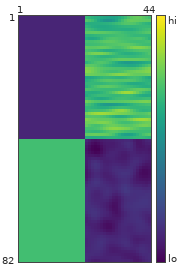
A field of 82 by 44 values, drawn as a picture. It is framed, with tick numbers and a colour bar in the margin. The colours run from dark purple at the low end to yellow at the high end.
It is made of 2 by 2 panels. Panel 1,1: very low, flat. Panel 1,2: high, streaked across. Panel 2,1: high, flat. Panel 2,2: very low, blotchy, faint in contrast.
